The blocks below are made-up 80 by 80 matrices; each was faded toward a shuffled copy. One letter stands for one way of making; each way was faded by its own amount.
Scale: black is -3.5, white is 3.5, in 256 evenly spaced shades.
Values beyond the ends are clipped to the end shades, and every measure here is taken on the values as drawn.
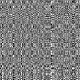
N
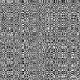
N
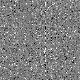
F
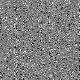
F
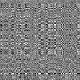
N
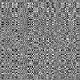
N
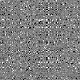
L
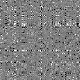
L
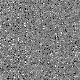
F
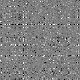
L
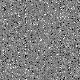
F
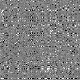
L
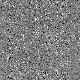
F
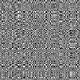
N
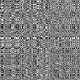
N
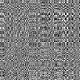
N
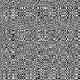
N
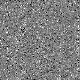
F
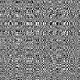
N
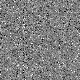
F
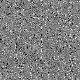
F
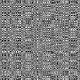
N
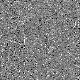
F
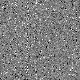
F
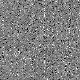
F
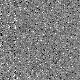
F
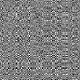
N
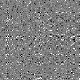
L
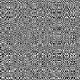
N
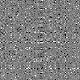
L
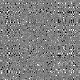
L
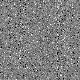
F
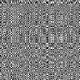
N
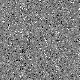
F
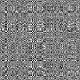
N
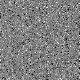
F
